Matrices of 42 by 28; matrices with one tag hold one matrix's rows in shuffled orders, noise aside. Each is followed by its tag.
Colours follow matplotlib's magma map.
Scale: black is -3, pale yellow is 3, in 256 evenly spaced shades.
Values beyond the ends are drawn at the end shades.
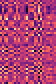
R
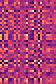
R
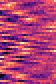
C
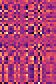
R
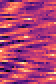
C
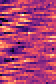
C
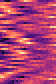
C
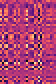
R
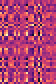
R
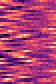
C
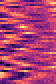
C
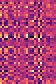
R
